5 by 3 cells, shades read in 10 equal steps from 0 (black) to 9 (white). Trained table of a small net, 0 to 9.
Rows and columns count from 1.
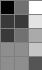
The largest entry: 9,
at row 1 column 3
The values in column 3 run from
3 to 9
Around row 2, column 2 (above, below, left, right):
4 4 2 8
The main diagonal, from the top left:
0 2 6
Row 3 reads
2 4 6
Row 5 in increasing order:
3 5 5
